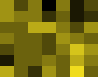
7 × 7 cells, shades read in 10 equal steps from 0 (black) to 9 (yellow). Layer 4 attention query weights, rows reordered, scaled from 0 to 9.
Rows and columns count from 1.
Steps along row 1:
down up down up down up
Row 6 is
1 4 4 5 4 7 5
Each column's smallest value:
1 3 2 0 4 1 2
